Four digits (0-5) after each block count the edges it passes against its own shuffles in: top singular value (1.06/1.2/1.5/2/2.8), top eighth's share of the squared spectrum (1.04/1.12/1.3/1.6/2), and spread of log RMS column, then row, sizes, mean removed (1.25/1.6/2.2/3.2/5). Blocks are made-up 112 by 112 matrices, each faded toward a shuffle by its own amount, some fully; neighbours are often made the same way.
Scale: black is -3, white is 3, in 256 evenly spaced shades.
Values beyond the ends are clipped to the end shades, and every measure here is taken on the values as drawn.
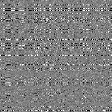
5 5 2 4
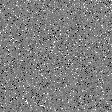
0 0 0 0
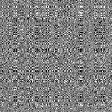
5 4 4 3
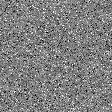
0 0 0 0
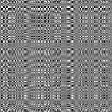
5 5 5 5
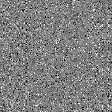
3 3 2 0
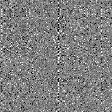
4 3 2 1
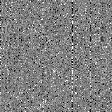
4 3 2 1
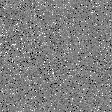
2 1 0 0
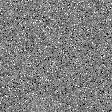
0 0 0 0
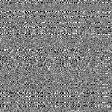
4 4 2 4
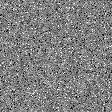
1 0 0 0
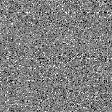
3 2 0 2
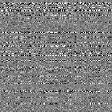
5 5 2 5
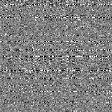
4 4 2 4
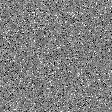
0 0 0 0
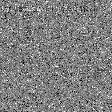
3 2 0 2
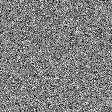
0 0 0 1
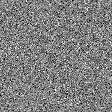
0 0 0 1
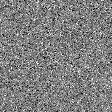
0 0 0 1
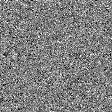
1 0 0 2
